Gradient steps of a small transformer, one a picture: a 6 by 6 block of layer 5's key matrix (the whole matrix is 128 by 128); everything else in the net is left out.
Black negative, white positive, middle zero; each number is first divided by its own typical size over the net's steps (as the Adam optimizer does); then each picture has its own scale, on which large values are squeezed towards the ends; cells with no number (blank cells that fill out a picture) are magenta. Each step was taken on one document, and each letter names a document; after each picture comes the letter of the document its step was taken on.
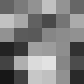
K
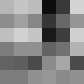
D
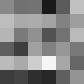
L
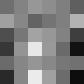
K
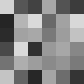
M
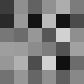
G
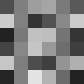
K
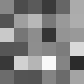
M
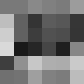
M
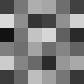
K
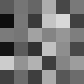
G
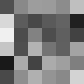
M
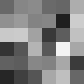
G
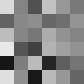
L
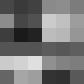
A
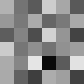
L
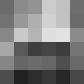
A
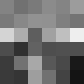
A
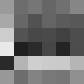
M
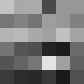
A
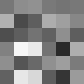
K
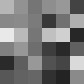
A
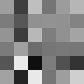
L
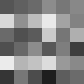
A
